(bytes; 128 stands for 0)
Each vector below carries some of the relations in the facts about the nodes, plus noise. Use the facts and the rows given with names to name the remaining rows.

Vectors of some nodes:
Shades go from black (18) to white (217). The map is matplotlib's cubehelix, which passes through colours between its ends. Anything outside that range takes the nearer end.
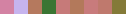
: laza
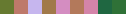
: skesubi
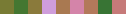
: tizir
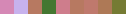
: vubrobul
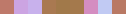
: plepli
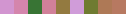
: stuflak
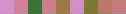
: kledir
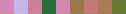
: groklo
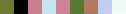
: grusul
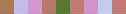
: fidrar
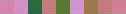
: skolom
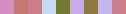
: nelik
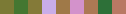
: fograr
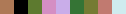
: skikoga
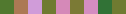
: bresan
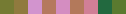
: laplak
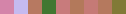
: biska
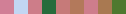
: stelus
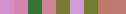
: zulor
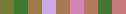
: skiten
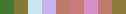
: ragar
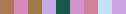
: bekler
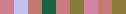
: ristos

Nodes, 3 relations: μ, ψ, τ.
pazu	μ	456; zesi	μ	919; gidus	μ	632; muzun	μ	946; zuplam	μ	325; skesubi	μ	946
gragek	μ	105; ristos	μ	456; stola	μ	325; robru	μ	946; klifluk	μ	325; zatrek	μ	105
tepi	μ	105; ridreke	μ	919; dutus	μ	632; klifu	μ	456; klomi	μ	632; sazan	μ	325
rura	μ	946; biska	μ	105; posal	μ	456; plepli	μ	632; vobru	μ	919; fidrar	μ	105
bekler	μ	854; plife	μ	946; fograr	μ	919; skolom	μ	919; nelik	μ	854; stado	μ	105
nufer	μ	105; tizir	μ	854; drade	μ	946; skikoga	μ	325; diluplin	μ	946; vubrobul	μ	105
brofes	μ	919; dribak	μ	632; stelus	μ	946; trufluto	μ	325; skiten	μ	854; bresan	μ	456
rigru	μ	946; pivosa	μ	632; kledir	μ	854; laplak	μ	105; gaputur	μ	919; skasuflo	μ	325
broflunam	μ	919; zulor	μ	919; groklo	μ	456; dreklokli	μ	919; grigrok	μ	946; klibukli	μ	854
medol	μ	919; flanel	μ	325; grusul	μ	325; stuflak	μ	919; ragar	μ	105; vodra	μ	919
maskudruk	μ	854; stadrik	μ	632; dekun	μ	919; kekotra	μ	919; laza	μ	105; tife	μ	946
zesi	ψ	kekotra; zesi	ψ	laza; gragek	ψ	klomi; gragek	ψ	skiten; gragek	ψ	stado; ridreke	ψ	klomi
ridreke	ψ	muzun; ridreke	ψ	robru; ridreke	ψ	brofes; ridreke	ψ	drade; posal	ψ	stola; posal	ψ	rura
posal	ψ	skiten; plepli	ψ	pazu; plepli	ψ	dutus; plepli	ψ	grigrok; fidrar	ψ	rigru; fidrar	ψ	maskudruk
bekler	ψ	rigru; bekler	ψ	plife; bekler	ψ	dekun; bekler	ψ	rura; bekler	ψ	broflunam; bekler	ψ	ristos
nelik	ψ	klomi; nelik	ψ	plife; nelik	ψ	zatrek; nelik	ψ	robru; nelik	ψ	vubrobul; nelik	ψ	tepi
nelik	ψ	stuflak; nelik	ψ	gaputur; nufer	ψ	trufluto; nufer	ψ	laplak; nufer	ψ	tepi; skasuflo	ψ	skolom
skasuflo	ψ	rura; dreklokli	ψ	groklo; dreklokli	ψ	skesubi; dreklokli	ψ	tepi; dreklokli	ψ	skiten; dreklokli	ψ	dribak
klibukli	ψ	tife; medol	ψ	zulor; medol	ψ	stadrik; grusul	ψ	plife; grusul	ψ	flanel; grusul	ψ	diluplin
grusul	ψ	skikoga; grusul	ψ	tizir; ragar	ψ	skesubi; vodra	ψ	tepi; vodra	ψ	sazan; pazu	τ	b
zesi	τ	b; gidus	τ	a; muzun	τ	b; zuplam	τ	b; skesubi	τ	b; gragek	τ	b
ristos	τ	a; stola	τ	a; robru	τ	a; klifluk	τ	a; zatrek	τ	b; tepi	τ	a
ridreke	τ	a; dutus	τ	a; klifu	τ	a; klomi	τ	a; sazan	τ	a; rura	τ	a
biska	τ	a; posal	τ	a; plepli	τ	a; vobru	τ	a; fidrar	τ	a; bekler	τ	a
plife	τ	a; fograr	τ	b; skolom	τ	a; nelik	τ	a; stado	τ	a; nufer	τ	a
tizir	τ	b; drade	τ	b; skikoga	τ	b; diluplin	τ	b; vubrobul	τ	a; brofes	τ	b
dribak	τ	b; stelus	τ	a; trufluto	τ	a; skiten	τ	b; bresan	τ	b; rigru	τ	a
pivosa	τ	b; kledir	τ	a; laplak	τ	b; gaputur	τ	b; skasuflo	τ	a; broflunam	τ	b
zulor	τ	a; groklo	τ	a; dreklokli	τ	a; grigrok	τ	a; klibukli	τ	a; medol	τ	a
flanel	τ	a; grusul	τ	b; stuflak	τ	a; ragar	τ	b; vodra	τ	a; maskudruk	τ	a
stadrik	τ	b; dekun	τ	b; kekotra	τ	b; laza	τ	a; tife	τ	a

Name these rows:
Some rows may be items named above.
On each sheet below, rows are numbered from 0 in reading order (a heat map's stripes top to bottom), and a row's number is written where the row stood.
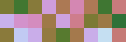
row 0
tizir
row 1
tepi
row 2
posal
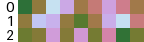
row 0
gragek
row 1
posal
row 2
dribak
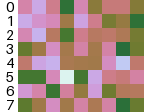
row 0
klomi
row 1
tepi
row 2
vubrobul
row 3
zatrek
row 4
plepli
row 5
zesi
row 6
stuflak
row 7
zatrek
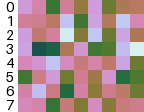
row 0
stuflak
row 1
klibukli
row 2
vodra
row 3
stola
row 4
nufer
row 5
diluplin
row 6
klifu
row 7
maskudruk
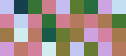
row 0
sazan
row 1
robru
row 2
rura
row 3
vodra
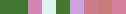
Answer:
zesi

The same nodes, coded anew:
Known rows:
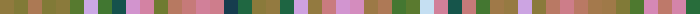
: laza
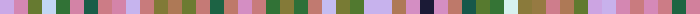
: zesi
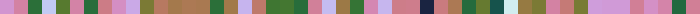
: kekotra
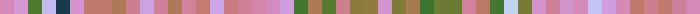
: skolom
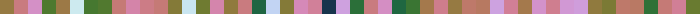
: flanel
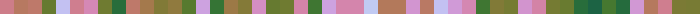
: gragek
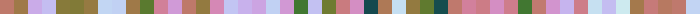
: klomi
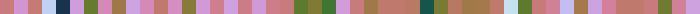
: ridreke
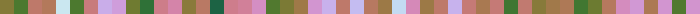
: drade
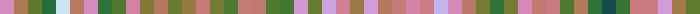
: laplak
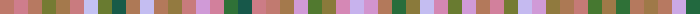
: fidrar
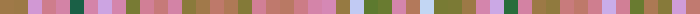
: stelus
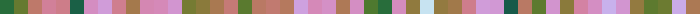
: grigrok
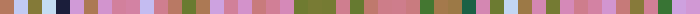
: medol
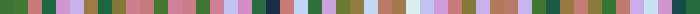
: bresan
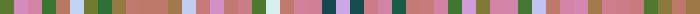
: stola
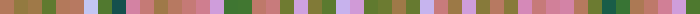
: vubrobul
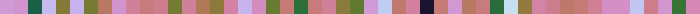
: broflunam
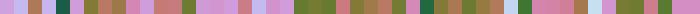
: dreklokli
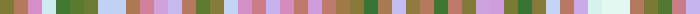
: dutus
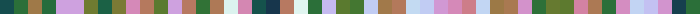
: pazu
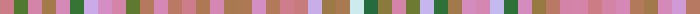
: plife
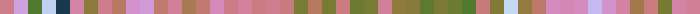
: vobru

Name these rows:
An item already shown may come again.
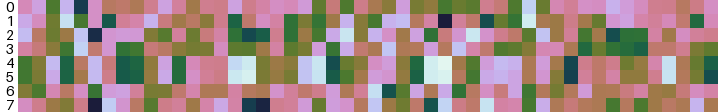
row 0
skolom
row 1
zesi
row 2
tizir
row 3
ragar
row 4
posal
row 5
posal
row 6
robru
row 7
maskudruk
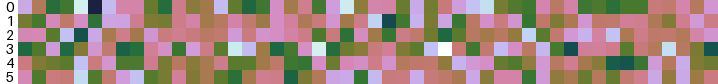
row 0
skiten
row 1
robru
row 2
stuflak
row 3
klifu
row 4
zatrek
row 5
diluplin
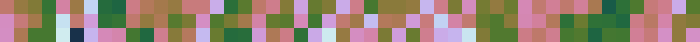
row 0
tepi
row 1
ragar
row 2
skiten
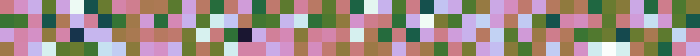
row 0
grusul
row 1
ristos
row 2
nelik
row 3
plepli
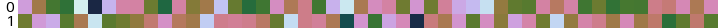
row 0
skiten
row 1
skasuflo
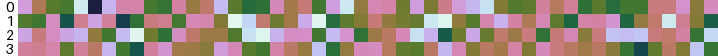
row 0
skiten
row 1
groklo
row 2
dribak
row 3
nufer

